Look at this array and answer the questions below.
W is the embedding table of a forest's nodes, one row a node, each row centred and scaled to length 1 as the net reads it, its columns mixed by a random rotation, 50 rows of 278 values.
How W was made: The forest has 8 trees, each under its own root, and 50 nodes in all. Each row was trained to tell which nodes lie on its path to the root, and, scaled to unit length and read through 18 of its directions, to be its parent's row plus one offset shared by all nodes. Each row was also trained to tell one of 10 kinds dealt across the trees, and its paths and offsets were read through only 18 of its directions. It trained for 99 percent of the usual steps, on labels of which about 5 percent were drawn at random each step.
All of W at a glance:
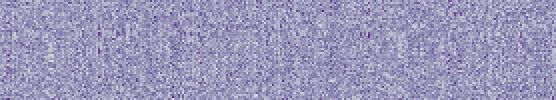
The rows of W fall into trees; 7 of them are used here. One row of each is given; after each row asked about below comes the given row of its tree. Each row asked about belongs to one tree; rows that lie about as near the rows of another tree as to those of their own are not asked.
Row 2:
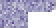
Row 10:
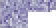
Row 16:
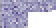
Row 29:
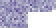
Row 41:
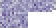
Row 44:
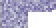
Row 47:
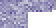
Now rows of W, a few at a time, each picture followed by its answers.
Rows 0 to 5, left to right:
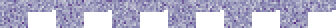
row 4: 47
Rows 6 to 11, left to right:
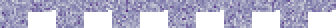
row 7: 41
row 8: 29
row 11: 47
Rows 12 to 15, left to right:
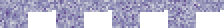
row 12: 16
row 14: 29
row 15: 10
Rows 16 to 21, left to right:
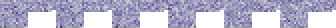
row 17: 16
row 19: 44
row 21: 47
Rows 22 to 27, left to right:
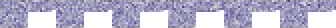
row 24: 47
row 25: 47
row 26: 16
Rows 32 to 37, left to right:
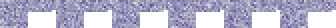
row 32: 29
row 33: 29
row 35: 29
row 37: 10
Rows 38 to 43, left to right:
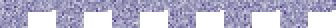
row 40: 2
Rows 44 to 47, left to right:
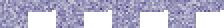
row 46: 29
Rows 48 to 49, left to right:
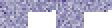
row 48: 47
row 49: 2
